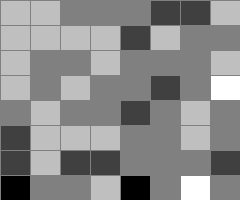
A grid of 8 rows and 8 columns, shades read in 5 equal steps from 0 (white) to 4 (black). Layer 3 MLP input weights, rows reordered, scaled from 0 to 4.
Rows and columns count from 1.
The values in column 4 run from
1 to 3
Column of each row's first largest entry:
6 5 2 6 5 1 1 1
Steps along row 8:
down same down up down down up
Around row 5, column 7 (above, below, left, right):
2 1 2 2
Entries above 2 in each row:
2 1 0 1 1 1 4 2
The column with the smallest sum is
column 2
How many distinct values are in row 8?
4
